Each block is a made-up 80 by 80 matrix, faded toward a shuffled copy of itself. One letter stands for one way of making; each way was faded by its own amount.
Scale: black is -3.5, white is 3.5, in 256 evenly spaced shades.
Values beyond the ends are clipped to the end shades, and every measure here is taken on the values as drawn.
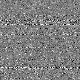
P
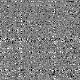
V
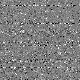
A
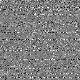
P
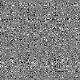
V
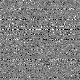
P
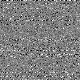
P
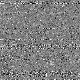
P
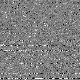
P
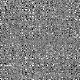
V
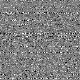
P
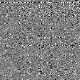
V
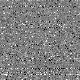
A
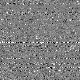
P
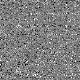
A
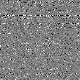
A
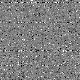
A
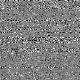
P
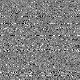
P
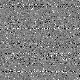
A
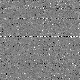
A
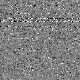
P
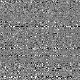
V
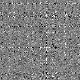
V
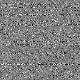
P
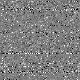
A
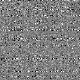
V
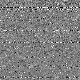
P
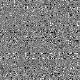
V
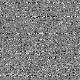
P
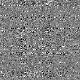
V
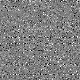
A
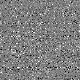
A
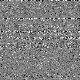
P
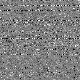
P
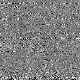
P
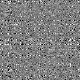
V
